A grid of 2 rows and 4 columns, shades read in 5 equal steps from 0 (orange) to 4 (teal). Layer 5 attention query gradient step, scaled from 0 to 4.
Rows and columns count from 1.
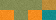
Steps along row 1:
same same down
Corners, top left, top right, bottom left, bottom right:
2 1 0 4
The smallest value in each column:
0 2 0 1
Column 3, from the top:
2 0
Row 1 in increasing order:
1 2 2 2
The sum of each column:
2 4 2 5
